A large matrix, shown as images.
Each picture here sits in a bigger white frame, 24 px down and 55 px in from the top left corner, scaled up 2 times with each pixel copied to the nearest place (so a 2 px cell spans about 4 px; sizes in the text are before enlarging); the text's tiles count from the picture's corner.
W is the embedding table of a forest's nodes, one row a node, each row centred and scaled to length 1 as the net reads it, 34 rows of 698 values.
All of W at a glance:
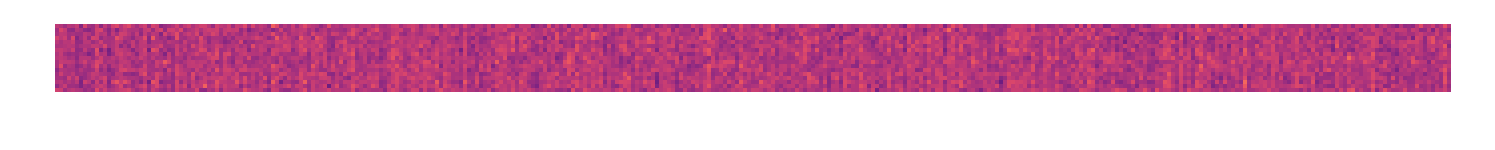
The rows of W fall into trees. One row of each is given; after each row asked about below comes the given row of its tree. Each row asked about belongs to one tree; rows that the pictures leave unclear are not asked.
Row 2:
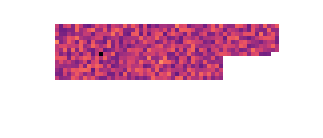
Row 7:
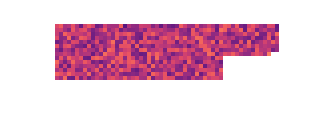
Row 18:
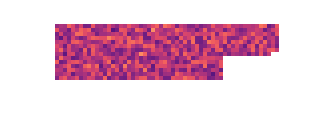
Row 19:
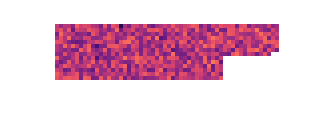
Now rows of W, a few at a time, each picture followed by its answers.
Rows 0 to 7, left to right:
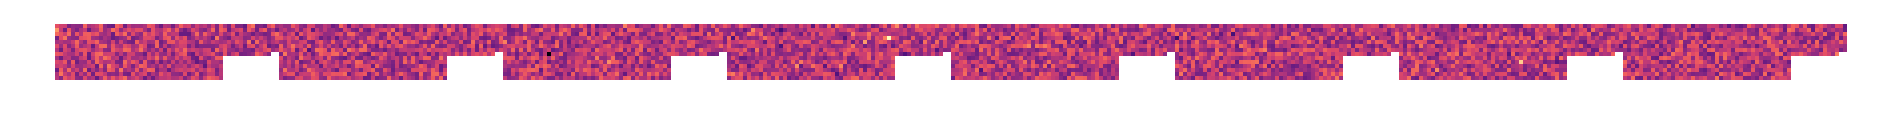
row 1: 7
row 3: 18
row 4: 18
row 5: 7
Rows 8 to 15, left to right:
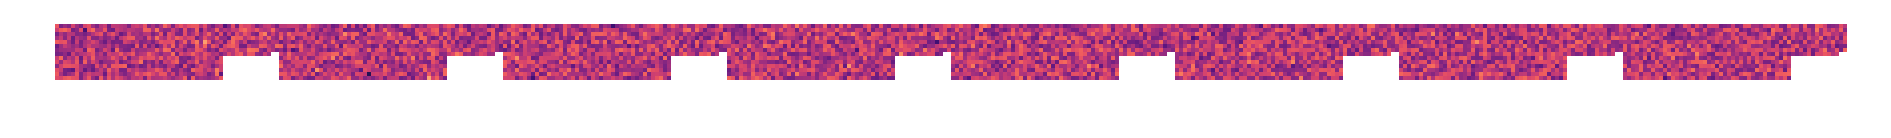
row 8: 19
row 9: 7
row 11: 2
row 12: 7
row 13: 7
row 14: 18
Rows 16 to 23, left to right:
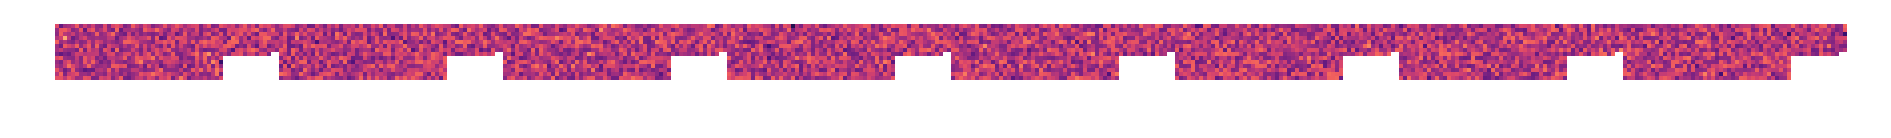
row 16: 19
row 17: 18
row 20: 18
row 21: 7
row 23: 18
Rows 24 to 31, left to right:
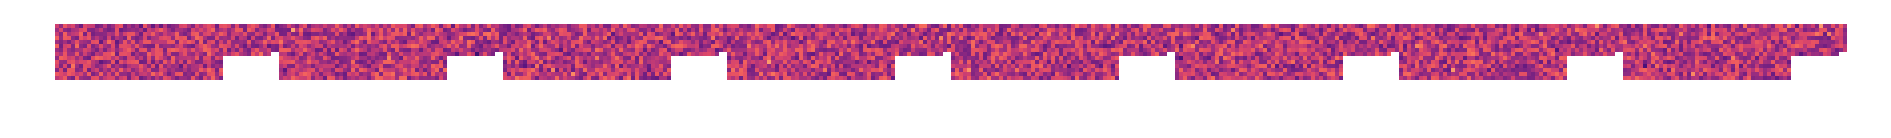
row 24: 7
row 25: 2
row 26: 2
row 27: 7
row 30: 7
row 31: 2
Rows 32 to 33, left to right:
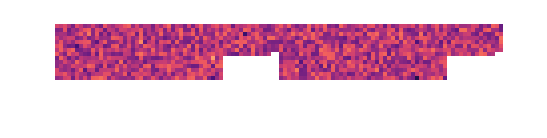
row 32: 18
